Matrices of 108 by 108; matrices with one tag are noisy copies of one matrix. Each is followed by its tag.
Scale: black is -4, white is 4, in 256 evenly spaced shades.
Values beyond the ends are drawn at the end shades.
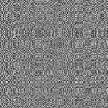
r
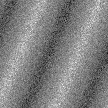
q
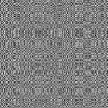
r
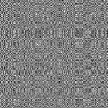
r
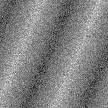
q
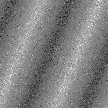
q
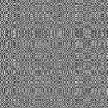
r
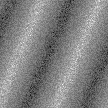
q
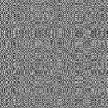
r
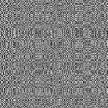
r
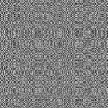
r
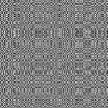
r
